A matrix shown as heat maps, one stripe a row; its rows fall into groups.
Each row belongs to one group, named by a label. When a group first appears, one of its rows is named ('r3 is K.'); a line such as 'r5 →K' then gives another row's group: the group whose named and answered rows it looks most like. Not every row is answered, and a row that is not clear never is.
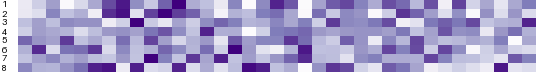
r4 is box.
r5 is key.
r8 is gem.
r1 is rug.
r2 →rug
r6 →key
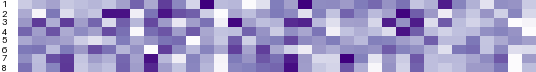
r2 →rug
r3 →key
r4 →rug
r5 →box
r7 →key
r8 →key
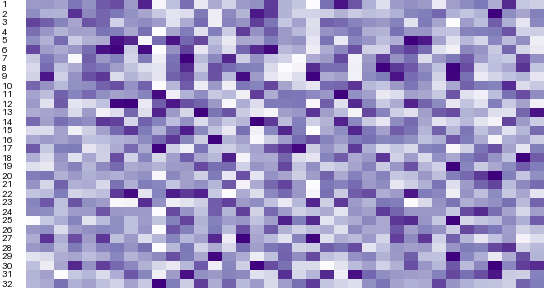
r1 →gem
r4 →gem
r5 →rug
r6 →gem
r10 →gem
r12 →rug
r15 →rug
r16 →box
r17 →key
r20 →gem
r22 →rug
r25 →box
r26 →gem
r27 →key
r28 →gem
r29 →box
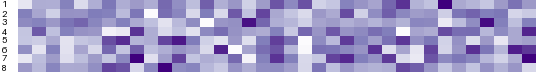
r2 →gem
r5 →rug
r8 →rug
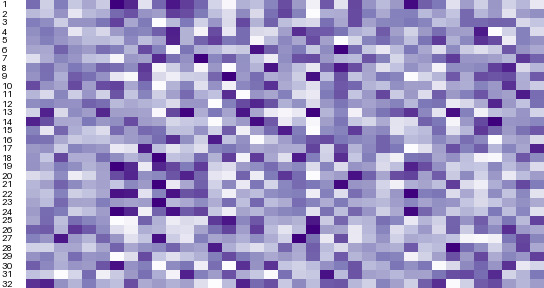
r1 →rug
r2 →rug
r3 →gem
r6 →gem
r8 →gem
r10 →gem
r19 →rug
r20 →rug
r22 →rug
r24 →rug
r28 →box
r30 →gem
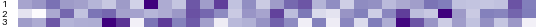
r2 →box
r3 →rug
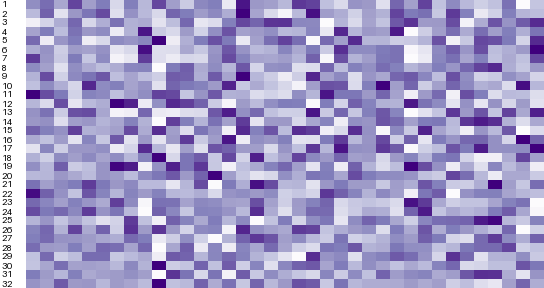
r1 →key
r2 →key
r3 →box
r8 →gem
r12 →rug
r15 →key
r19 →rug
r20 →box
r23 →rug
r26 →key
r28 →gem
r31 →gem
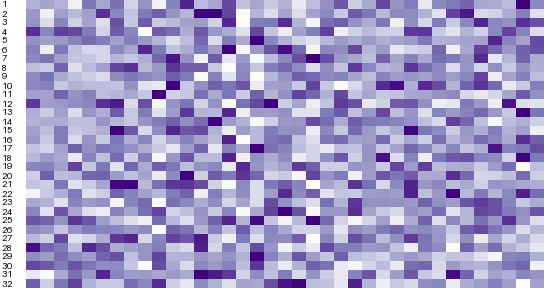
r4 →rug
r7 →box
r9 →box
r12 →gem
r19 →key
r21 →rug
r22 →box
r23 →gem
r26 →gem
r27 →rug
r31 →box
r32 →key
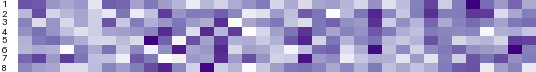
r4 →box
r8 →box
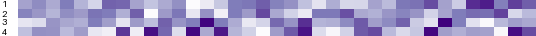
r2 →gem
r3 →box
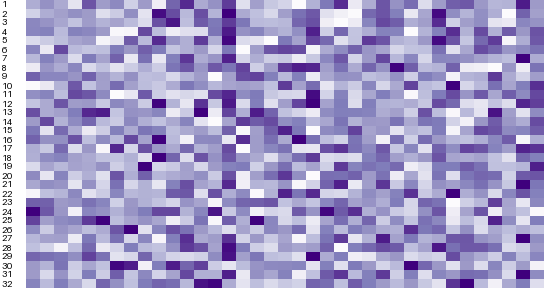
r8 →box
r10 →box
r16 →key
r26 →rug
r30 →rug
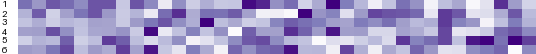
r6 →key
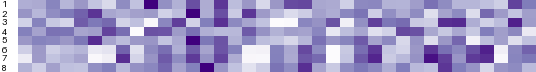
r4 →rug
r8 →box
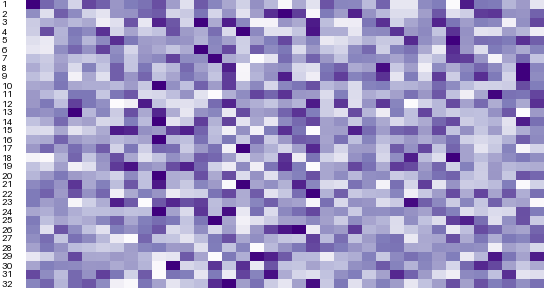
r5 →box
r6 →box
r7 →box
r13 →key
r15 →rug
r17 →key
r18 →box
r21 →key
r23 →rug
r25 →box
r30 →gem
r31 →gem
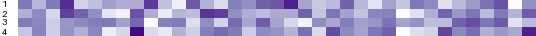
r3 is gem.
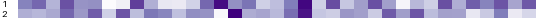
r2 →key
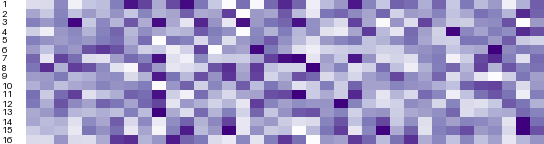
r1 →rug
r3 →key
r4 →box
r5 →gem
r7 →key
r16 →rug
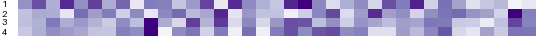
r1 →key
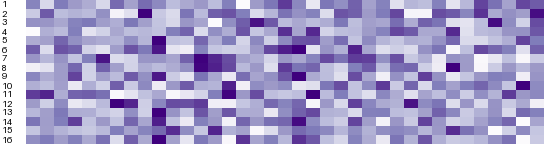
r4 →box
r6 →key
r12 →rug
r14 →key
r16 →key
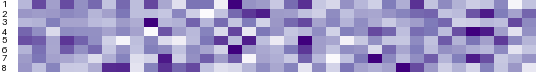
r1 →key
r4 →gem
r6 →key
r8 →rug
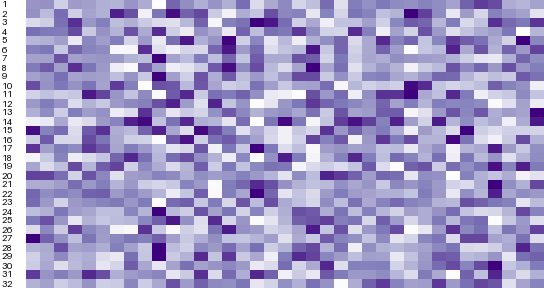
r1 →gem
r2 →rug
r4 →key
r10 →rug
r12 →box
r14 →rug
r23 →gem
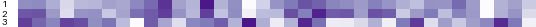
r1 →box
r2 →box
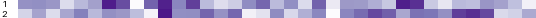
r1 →rug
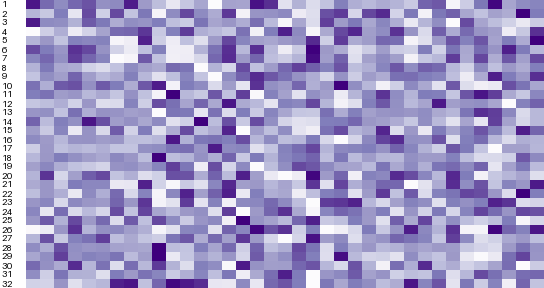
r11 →gem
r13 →gem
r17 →box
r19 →box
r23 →gem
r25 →key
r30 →key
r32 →rug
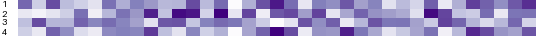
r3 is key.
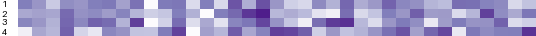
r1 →gem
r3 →gem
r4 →box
